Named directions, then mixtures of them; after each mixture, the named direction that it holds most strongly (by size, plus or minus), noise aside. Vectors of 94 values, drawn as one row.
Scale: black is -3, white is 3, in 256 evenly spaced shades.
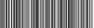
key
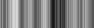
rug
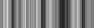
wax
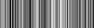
key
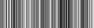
key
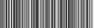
key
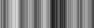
rug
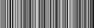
key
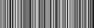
key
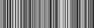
key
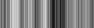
rug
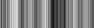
rug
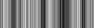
wax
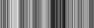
rug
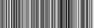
key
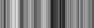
rug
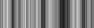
wax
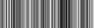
key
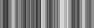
wax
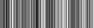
wax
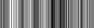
rug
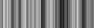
wax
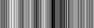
rug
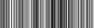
key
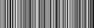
key
